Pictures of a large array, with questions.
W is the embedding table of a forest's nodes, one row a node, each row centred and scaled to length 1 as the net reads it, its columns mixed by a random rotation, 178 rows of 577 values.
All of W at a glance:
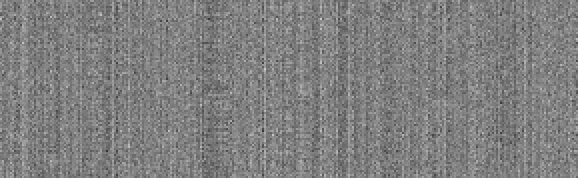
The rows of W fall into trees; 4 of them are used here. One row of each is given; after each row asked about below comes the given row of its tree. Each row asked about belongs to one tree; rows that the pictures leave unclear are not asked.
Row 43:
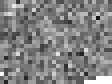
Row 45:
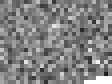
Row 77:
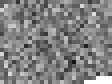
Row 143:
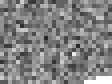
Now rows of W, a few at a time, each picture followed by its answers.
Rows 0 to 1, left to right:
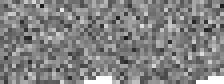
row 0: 43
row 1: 45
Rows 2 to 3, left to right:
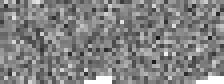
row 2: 43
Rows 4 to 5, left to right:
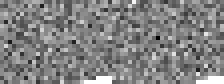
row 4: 43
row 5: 143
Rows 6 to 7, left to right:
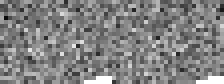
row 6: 143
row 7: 143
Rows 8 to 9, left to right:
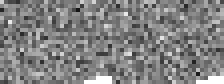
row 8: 143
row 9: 43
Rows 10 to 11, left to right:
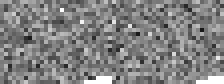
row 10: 43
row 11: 143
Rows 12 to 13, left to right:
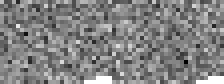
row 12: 143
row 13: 77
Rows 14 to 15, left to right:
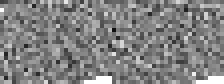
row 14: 77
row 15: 77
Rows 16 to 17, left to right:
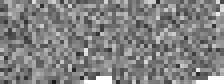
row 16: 43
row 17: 43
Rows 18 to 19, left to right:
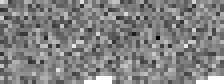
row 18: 143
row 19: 143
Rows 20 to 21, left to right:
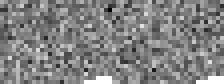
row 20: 143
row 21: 45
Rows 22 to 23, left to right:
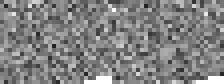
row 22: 43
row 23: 77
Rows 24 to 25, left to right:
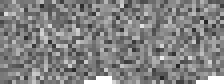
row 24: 43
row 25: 45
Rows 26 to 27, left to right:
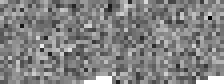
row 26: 143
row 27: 43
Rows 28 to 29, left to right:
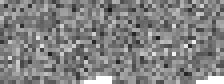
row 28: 143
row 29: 143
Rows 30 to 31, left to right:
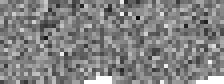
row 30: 143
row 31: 45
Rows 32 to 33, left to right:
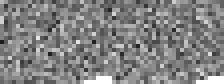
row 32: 143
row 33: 77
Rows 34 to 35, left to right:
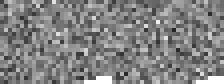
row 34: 43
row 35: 77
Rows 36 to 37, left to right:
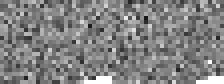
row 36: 43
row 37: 45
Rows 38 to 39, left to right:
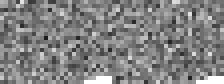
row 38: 143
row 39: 77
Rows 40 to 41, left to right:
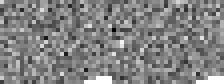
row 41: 77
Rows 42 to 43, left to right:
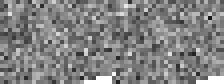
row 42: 43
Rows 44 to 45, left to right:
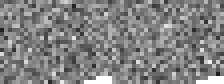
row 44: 77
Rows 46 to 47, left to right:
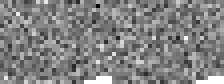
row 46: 45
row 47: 77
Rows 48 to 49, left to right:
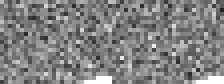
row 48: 143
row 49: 143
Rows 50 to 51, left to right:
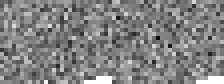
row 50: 77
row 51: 143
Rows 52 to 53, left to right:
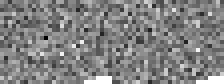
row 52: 143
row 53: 43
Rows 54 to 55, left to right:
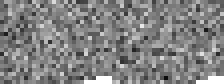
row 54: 43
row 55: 45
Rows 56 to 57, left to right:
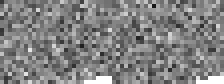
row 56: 77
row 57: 43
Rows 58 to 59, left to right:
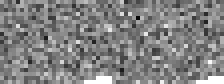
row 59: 45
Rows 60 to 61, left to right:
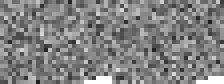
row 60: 43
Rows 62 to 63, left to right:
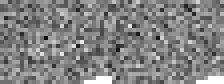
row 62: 143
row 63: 143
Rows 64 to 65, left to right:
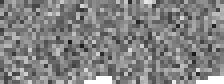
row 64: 77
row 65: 43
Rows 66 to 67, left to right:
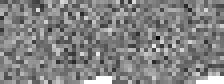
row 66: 77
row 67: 143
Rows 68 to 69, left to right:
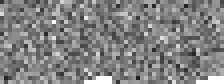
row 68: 77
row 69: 43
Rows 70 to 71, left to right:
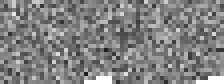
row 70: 43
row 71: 43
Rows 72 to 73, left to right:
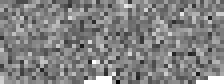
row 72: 45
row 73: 43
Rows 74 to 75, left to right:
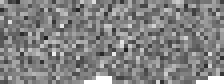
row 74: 143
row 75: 77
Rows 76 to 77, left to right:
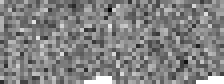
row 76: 143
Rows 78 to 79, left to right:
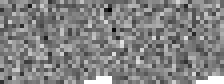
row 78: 143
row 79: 77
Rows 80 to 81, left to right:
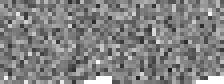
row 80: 45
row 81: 43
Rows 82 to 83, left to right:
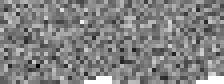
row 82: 43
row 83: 45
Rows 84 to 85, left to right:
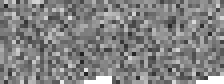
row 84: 43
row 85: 43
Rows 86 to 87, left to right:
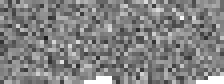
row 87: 43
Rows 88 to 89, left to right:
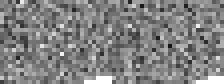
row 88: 143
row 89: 143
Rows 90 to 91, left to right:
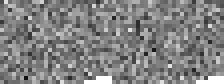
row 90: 43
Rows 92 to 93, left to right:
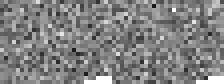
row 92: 43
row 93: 43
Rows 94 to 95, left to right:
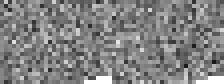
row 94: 43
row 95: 77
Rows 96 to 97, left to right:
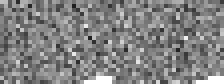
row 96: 143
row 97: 77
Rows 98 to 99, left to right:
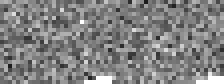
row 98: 43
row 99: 143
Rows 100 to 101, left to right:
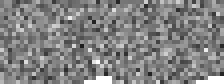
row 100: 45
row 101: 77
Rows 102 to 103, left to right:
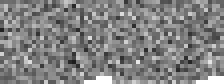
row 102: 77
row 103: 45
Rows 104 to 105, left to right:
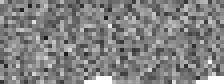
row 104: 143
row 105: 45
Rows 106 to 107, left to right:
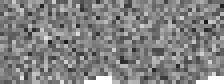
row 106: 43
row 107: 45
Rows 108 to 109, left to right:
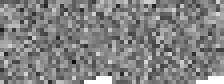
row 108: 77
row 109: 43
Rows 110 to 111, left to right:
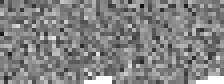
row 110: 77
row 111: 143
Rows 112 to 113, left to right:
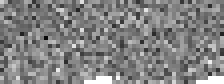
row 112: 143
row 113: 45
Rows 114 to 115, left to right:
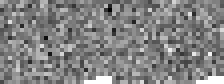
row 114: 143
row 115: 77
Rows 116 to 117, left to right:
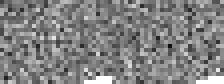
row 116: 77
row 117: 143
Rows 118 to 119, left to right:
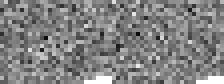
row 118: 143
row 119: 143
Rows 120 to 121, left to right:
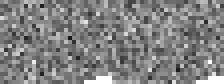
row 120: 43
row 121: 45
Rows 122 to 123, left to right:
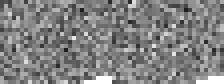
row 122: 77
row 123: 143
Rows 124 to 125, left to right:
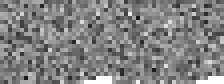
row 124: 43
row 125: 45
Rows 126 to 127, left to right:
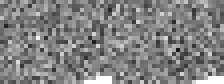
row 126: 143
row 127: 77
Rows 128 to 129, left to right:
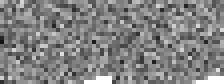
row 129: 143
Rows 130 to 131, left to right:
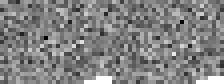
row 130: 143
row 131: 143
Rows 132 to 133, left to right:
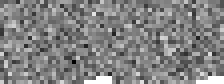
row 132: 77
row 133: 77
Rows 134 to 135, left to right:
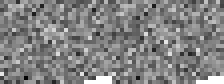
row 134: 43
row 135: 43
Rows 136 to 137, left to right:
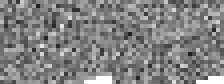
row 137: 43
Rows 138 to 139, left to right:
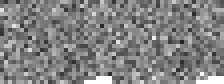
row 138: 77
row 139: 77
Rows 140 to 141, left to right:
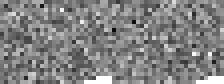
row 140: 43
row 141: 77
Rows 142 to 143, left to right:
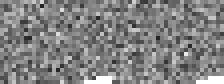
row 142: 43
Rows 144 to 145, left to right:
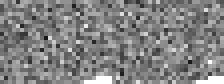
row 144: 143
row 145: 45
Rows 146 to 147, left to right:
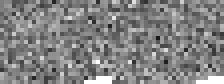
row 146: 45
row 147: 143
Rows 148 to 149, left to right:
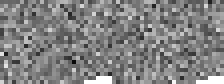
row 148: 77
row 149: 43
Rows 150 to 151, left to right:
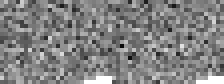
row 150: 143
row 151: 143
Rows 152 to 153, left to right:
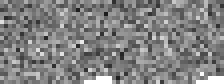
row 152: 143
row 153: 77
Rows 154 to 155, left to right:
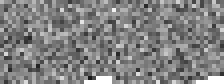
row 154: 43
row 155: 77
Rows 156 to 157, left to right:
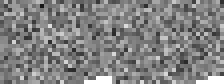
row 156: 43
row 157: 77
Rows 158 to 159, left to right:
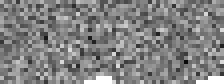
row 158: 143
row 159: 77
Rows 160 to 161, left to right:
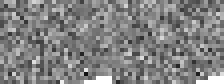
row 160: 43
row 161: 43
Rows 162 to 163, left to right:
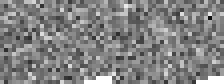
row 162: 43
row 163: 43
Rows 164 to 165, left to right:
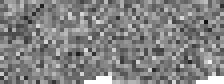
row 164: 43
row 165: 45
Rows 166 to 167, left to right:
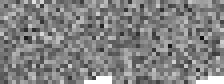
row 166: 43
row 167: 143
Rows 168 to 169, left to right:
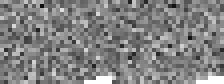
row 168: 43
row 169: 143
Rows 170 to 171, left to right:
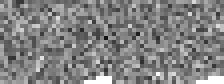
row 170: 45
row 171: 143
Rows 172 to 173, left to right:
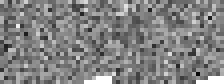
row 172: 143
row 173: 43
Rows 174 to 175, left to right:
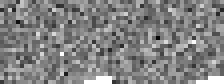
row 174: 143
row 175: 143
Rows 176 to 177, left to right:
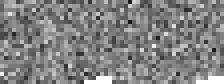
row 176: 43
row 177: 143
